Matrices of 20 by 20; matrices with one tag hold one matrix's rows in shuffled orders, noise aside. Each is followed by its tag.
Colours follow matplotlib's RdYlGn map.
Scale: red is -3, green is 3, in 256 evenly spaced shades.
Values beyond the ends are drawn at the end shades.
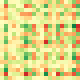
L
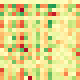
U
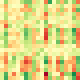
L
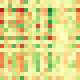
U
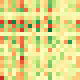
U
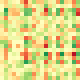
L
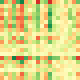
U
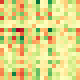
U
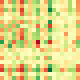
U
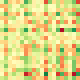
L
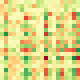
L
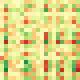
L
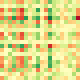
U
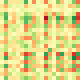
L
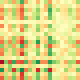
U
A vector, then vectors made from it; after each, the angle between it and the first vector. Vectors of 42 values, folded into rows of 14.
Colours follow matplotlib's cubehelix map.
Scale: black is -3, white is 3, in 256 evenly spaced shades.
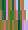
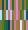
orthogonal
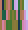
nearly parallel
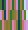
nearly parallel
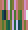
partly aligned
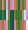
partly aligned
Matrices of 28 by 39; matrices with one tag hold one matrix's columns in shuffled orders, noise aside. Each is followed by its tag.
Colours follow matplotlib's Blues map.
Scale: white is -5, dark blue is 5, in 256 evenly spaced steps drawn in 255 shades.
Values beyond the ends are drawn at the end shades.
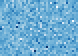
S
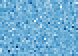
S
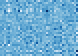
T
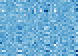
T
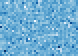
S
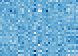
T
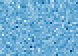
S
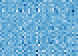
T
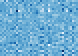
T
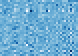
T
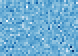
S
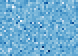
S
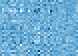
T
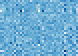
T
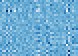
T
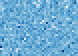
S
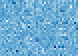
S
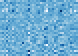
T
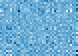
T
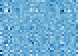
T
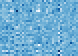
T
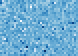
S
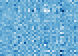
T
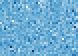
S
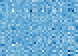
T
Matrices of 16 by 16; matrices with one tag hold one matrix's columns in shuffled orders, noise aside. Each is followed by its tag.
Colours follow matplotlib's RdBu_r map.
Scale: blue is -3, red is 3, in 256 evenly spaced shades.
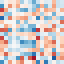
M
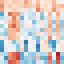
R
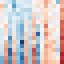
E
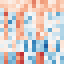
R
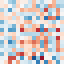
M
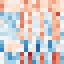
R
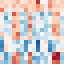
R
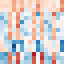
R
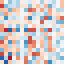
M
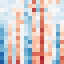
E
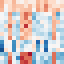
R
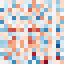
M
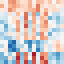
R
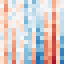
E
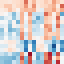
R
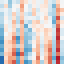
E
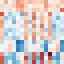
R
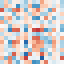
M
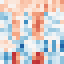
R
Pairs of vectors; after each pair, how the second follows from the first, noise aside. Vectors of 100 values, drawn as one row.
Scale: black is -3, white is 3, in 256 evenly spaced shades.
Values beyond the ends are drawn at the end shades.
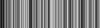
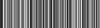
sign-scrambled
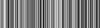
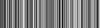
wrapped around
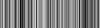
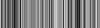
reversed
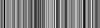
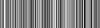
sign-scrambled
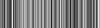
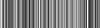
reversed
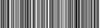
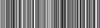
wrapped around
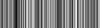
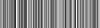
sign-scrambled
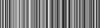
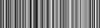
reversed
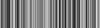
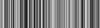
reversed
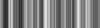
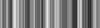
wrapped around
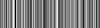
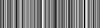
reversed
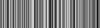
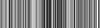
sign-scrambled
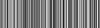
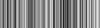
sign-scrambled
